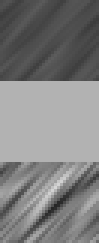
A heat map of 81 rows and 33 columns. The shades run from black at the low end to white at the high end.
It is made of 3 by 1 panels. Panel 1,1: low, slanting up to the right, faint in contrast. Panel 2,1: high, flat. Panel 3,1: middling, slanting up to the right, strong in contrast.
